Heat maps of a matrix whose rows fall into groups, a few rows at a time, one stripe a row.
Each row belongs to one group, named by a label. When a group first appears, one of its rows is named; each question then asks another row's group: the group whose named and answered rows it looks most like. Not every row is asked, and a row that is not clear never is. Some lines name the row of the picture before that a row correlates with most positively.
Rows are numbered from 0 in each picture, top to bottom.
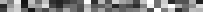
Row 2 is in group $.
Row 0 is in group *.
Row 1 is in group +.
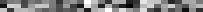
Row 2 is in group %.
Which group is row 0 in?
*
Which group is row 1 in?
+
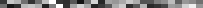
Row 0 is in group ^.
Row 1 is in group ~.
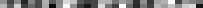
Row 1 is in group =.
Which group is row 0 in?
=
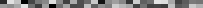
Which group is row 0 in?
^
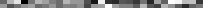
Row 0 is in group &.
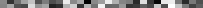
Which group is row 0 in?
%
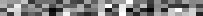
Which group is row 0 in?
$
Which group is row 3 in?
=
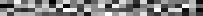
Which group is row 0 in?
=
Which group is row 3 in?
%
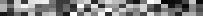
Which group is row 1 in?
%
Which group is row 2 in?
%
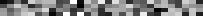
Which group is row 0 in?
*
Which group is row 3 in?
%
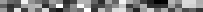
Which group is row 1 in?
~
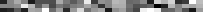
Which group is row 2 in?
*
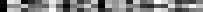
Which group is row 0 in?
^
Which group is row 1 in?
~
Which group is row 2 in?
^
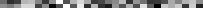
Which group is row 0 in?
~
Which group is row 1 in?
%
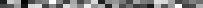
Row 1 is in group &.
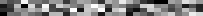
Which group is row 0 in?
~
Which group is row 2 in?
*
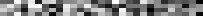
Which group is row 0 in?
*
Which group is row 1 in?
&
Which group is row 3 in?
=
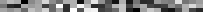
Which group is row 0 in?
&
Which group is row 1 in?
~
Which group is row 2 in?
*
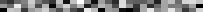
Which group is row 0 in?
~
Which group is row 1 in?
=
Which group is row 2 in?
+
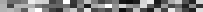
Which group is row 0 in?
+
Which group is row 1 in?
%
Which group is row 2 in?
&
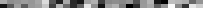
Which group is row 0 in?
+
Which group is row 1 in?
+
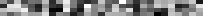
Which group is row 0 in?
=
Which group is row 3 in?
+
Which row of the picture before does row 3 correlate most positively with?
0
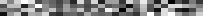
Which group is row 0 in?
%
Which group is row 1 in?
&
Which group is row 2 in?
%
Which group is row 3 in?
+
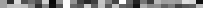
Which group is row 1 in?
$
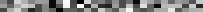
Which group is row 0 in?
+
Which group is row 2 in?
$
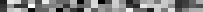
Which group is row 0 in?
^
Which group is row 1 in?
*
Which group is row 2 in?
$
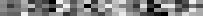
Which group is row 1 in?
%
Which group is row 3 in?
~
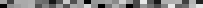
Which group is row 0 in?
%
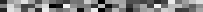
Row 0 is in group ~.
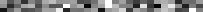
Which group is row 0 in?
=
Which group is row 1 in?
%
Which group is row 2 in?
^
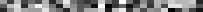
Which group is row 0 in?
=
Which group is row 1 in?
&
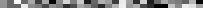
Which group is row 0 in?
=
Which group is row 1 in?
~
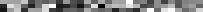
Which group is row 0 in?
$
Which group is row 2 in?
+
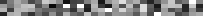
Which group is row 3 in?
$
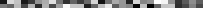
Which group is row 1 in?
=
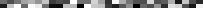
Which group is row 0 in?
*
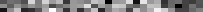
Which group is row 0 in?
*
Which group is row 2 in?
^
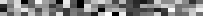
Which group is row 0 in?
&
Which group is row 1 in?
+
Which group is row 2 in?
~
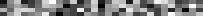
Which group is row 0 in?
^
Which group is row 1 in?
^
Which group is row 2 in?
%
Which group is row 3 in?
+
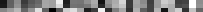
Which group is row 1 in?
^
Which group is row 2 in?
&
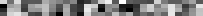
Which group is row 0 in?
=
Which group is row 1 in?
+
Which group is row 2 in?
+
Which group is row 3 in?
$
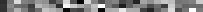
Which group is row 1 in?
&
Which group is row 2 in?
^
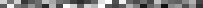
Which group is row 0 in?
=
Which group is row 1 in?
&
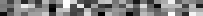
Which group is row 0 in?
=
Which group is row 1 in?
%
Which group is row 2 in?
+
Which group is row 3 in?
+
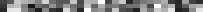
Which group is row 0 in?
*
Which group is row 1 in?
$
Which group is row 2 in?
$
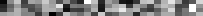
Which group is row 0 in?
+
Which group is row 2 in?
^
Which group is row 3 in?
$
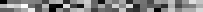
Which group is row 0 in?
~
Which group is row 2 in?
~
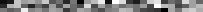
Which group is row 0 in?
*
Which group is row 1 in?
$
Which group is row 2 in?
~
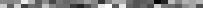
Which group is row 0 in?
~
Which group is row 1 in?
=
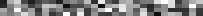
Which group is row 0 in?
$
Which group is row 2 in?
=
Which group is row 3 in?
%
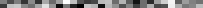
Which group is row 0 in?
=
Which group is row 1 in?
+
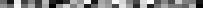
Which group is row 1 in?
=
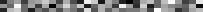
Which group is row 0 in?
+
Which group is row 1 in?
=
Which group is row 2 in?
$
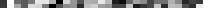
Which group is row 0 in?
&
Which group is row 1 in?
&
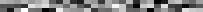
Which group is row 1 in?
*
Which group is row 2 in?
~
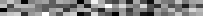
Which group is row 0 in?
&
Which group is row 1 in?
%
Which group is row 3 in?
&
